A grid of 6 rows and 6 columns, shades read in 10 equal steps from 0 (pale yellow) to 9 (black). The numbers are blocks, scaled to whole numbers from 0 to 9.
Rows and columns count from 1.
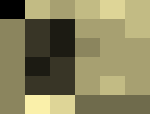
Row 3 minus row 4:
0 -1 1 1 0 0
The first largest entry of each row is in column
1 3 3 2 2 4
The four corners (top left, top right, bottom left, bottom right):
9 2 4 5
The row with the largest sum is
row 3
